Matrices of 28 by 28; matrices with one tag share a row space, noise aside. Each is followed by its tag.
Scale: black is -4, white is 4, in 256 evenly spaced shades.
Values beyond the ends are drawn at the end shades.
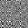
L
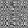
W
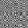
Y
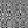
L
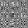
W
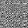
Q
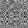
W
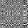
Q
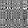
Q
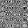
Q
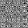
Q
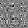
W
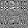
W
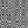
L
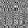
Y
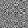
Y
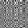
Y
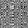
W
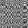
Q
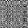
Q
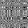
Q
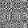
Q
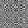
Y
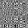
Y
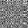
Q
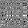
Q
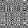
Q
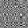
Y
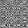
Q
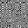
L
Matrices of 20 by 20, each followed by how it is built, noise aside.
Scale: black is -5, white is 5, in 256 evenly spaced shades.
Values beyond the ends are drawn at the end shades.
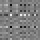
low rank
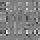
low rank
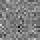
low rank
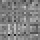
low rank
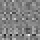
low rank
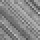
Toeplitz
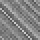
Toeplitz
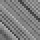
Toeplitz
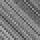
Toeplitz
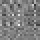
low rank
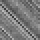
Toeplitz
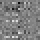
low rank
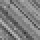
Toeplitz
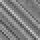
Toeplitz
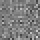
low rank
